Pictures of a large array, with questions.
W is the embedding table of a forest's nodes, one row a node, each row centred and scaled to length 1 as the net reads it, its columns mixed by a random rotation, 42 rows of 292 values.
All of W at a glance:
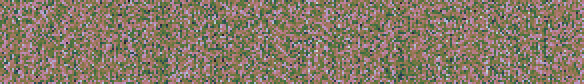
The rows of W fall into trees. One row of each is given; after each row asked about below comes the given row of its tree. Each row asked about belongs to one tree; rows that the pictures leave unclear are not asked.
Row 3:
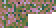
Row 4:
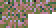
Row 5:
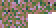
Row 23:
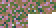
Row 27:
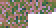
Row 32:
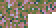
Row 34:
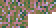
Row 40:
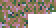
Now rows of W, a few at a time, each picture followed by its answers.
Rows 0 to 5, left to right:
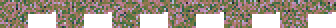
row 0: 34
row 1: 27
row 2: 40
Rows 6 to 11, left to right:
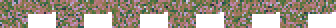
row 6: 5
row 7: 4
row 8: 23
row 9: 5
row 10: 34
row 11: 34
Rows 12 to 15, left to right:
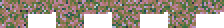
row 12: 40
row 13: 40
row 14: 23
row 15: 27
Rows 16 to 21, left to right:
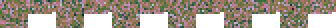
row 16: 32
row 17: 3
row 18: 40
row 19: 23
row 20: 32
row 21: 27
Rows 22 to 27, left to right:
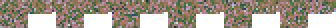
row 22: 23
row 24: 4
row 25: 27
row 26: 32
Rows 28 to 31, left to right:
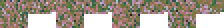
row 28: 34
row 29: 3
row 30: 3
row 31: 5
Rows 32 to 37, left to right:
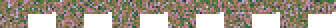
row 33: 3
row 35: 5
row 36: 5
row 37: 32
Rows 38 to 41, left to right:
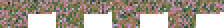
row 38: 4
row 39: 32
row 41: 3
